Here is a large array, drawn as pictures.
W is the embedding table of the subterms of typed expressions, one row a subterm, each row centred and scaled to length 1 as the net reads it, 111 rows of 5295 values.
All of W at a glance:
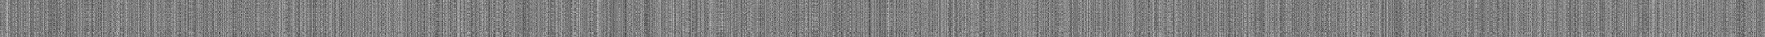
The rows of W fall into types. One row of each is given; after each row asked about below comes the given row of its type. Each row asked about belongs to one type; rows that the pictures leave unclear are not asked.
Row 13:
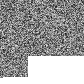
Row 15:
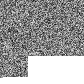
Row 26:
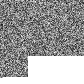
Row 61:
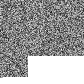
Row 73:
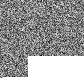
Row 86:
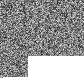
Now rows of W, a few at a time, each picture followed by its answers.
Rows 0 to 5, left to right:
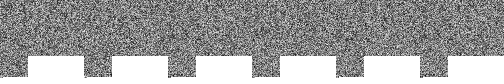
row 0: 86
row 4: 86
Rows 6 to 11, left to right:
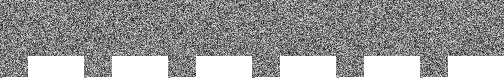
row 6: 26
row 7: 15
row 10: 86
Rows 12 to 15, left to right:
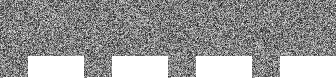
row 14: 26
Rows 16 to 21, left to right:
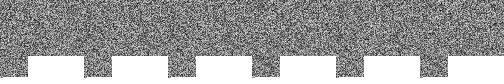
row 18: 61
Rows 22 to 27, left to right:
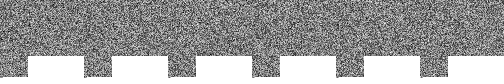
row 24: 61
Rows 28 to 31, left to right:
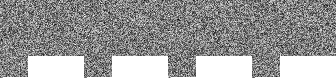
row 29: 13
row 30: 73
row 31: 13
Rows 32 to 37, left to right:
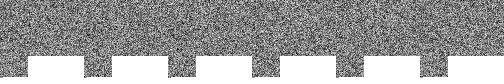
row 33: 61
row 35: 26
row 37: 26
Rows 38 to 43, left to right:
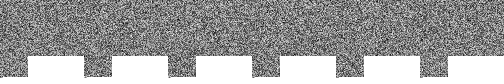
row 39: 15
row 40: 73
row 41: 61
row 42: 73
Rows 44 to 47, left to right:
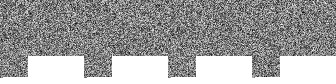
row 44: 15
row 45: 13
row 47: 86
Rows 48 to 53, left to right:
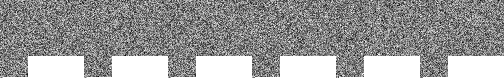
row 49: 73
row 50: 26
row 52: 86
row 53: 13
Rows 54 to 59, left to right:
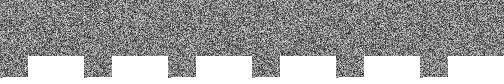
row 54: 73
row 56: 61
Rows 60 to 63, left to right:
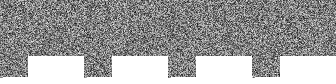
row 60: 61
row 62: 61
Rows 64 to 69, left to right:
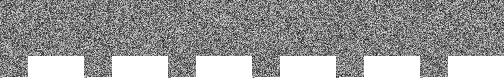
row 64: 15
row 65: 86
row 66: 13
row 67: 73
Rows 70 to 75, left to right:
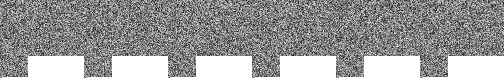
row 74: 15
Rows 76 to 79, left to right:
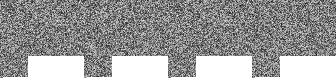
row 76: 13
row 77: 15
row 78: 13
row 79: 61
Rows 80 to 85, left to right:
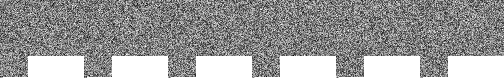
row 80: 26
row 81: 13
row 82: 26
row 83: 61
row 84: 73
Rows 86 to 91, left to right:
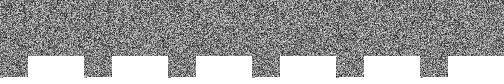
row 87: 86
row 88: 13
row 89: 61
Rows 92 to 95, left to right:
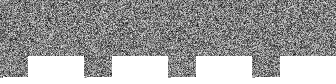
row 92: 86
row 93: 15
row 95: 86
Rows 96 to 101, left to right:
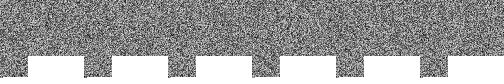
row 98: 61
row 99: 73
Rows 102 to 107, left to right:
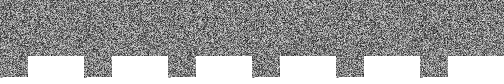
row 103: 61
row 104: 73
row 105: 61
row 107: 15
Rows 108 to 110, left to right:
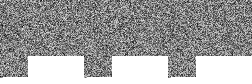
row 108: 26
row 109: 73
